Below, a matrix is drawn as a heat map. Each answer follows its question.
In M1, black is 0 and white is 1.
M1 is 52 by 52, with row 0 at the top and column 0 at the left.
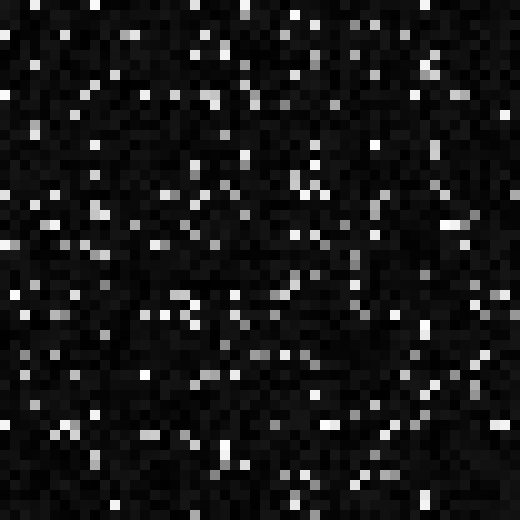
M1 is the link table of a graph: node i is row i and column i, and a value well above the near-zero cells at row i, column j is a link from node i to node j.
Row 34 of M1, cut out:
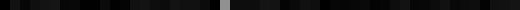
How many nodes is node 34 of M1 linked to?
1
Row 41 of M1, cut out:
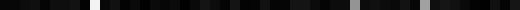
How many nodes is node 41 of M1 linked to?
3
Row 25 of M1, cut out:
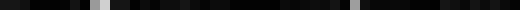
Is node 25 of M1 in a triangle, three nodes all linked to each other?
no
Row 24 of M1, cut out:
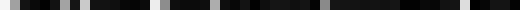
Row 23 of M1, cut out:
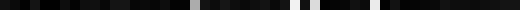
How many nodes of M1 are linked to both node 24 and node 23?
0
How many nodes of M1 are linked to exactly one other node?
4
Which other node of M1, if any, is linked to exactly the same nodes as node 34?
node 4
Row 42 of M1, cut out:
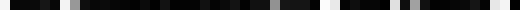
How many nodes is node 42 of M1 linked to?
10
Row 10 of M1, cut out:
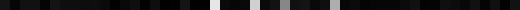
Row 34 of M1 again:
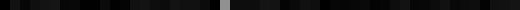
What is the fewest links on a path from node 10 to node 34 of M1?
5
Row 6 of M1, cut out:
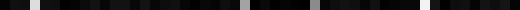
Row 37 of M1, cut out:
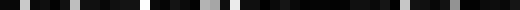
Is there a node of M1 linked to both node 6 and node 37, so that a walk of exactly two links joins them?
no
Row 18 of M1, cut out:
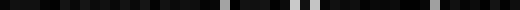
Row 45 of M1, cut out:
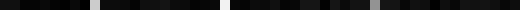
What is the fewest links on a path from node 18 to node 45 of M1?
2
